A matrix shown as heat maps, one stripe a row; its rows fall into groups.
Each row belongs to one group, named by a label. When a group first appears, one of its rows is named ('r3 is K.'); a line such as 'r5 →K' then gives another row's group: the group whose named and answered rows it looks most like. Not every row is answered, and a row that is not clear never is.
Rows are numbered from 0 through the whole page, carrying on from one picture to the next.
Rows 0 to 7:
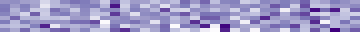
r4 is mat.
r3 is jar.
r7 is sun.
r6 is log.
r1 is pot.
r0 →pot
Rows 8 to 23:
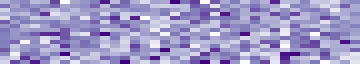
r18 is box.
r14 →sun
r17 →pot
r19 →box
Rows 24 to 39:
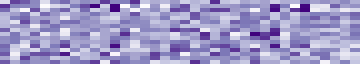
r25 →pot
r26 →jar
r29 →box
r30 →sun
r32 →mat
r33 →mat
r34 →jar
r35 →jar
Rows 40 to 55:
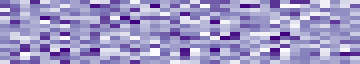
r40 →jar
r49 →log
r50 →box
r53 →box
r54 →jar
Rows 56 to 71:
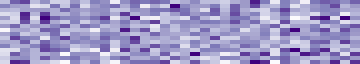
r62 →box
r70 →sun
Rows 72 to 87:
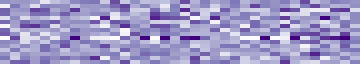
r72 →pot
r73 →sun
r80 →box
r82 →box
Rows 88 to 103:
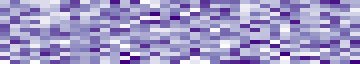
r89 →pot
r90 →jar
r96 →jar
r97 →box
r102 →box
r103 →sun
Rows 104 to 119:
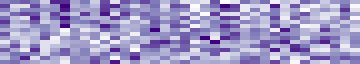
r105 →jar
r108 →jar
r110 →jar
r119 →pot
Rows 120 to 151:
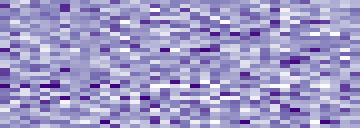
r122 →box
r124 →mat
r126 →jar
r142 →box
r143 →log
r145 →log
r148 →pot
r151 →pot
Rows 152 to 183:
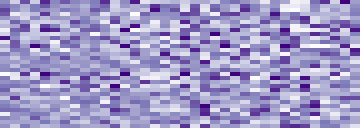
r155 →log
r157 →pot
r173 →pot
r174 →jar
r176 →pot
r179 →mat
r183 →pot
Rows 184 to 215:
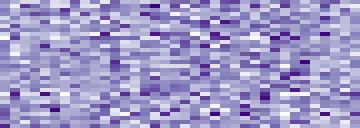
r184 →log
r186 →jar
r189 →log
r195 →log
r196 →jar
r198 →mat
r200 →mat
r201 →jar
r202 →pot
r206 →jar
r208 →mat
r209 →pot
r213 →mat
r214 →jar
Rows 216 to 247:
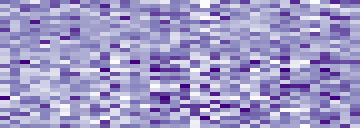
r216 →sun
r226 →log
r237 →pot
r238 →pot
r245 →log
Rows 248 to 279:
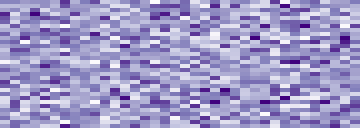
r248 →box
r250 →jar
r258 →box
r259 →sun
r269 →box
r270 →log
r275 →box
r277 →log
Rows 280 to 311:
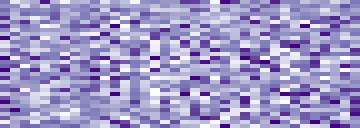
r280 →log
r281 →box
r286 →pot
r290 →pot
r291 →pot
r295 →mat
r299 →mat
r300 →log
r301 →pot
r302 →box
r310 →sun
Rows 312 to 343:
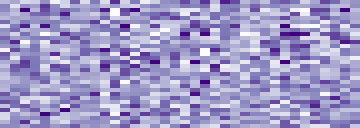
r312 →log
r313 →log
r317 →mat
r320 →pot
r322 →box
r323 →jar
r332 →log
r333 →pot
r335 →mat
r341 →log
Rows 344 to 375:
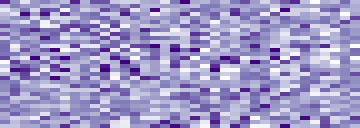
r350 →pot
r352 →mat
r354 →mat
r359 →sun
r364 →box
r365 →pot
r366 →mat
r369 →mat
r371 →mat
